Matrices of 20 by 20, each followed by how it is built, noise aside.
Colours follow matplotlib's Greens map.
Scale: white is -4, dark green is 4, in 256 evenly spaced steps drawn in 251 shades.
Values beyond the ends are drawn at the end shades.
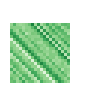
Toeplitz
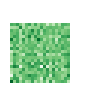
low rank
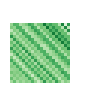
Toeplitz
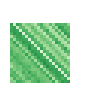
Toeplitz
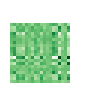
low rank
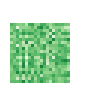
low rank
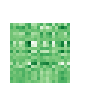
low rank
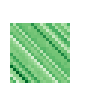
Toeplitz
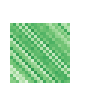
Toeplitz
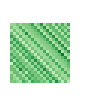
Toeplitz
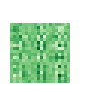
low rank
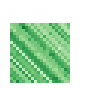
Toeplitz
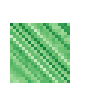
Toeplitz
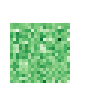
low rank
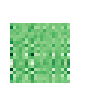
low rank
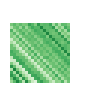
Toeplitz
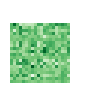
low rank
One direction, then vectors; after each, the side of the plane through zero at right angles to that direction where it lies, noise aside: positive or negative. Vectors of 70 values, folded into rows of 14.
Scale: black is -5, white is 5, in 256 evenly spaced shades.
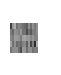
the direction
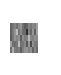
positive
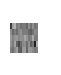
positive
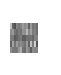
negative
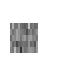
positive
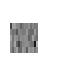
positive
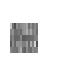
negative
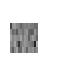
positive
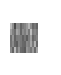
negative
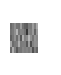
positive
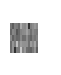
negative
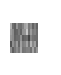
negative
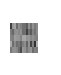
positive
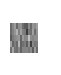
positive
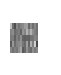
negative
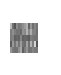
negative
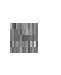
negative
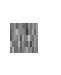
positive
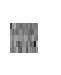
positive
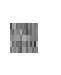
positive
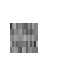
positive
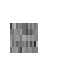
positive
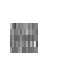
negative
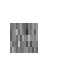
positive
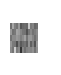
positive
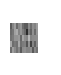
positive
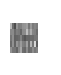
negative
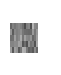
positive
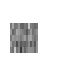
positive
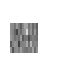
negative
